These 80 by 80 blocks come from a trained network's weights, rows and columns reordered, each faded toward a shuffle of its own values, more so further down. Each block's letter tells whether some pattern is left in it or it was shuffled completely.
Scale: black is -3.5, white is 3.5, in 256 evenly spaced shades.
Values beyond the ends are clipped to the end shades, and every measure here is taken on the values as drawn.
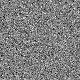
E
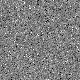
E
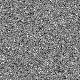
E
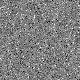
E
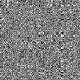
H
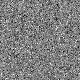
E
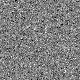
E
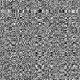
H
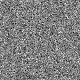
E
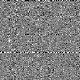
H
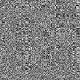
H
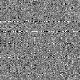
H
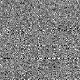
H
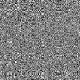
H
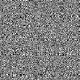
H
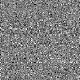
H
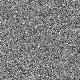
E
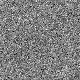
E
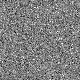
E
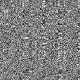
H
